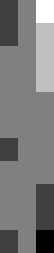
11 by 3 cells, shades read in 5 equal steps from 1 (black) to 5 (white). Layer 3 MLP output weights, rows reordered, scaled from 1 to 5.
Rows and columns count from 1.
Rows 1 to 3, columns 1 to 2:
2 3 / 2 3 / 3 3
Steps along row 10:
same down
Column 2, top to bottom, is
3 3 3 3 3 3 3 3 3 3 3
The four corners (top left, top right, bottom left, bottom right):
2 5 2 1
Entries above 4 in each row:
1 0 0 0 0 0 0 0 0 0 0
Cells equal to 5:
1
